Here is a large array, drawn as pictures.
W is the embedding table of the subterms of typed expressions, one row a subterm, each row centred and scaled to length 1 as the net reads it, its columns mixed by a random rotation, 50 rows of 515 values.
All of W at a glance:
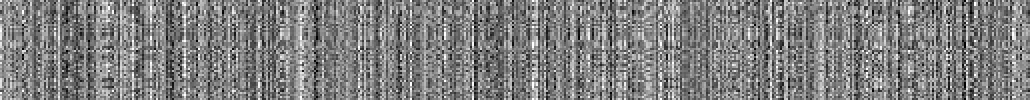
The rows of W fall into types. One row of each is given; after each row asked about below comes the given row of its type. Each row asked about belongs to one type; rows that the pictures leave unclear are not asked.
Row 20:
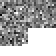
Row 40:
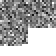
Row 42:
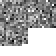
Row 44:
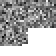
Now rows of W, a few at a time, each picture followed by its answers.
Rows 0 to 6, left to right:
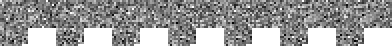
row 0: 42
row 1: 20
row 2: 20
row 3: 40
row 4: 40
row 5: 44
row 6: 44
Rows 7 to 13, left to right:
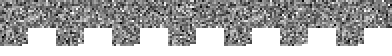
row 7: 44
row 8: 20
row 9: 40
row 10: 44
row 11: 44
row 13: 42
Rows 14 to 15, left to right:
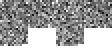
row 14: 40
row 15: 42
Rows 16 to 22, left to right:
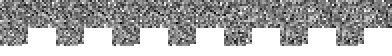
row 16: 40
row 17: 40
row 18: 40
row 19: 40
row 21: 42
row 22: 42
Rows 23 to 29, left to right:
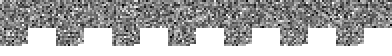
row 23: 42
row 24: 20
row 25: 44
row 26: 44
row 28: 40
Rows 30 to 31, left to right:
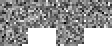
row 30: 44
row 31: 40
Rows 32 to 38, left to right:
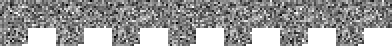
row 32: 20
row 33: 44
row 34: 44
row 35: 40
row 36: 44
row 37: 20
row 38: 44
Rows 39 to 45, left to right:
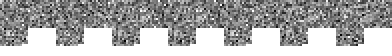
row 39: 42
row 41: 42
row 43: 42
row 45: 44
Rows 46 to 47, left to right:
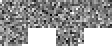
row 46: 42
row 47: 20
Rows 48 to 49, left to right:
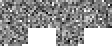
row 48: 40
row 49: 42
